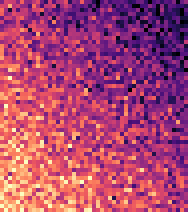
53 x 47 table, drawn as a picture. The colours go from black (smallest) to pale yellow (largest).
The ninth with the highest average is the bottom left. No single row or column stands out from its neighbours. Values rise toward the bottom left. The values follow a bell shape. There are no regular stripes. The halves do not mirror each other. The grain is fine, like static. The top right is the ninth with the lowest average.
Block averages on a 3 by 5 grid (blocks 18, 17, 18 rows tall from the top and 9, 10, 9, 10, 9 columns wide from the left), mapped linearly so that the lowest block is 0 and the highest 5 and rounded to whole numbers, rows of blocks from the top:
3 2 1 1 0 / 4 3 2 2 1 / 5 4 4 3 2
